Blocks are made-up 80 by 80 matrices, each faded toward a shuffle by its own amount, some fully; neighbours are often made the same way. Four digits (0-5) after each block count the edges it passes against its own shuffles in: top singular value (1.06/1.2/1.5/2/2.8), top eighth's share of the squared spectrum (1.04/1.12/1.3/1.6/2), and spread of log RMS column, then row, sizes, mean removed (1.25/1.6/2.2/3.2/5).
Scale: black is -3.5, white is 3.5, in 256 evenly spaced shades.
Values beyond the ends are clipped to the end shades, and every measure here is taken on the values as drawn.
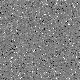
0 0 0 0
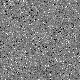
0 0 0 0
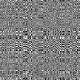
5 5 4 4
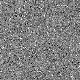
2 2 0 0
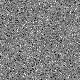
1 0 0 0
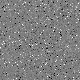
0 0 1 0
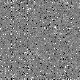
2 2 2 2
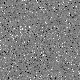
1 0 0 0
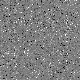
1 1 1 0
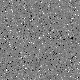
1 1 0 1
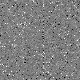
2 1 0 0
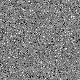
0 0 0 0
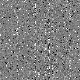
2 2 2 0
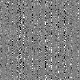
3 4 4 0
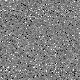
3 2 0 1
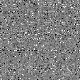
3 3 0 2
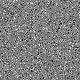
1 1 0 0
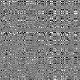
5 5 3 4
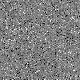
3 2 0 0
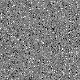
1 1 2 0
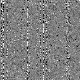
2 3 3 0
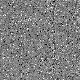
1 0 1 0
